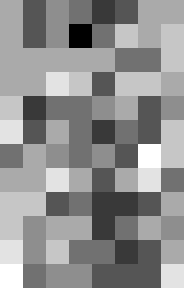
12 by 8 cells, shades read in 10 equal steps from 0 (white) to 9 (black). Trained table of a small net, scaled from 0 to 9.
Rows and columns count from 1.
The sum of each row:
37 34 27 22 36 35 29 25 38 31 33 32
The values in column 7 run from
0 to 6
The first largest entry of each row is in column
5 4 6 5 2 5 6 5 5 5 6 5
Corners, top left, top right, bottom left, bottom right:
3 3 0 1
